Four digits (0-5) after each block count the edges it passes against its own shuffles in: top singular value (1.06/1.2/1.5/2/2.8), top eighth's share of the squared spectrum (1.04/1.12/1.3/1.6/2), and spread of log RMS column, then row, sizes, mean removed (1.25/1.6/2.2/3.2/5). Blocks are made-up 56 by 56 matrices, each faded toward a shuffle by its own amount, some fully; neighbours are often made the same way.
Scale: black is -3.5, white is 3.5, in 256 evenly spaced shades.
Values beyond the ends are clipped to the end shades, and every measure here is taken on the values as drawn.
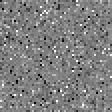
0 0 0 0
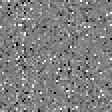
0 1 1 0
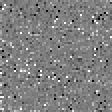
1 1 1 0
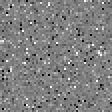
0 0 0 0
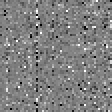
2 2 2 1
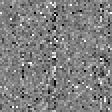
3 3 2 0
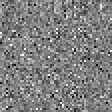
3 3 1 1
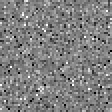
0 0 0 0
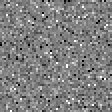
1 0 0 0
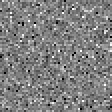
1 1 0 0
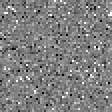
2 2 0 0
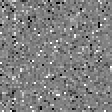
2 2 1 0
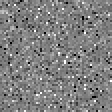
0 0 0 0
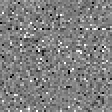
3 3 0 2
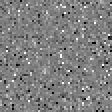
1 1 0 0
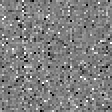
3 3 1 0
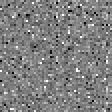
2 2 1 0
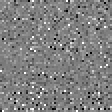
3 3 1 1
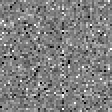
3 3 1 1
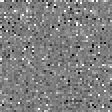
2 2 0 1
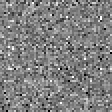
2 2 0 2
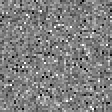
0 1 0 0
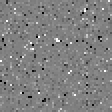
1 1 0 0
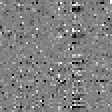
4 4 2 2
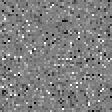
2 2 1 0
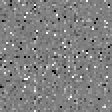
2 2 1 0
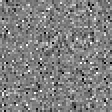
3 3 1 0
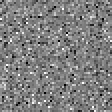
1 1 0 0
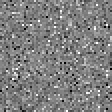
1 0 0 0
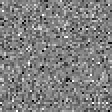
3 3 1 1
